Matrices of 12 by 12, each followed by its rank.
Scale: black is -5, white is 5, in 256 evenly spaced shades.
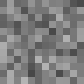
full rank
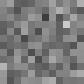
full rank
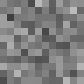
full rank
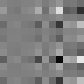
one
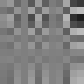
one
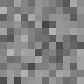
full rank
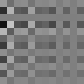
one
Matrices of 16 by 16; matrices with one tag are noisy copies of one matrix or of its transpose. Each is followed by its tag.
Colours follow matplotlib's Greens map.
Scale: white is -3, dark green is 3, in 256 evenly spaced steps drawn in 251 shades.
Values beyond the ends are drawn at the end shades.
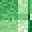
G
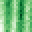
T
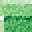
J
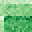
J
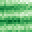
T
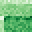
J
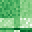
G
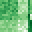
G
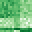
G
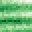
T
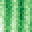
T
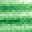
T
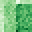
J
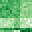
G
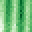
T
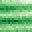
T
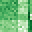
G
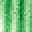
T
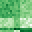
G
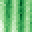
T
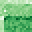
J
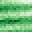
T
